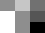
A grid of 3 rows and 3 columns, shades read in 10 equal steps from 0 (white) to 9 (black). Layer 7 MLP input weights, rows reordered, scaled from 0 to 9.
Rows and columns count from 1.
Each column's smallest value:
0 2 5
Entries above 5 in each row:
0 1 1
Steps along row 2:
up up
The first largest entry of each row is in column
3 3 3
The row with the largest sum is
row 3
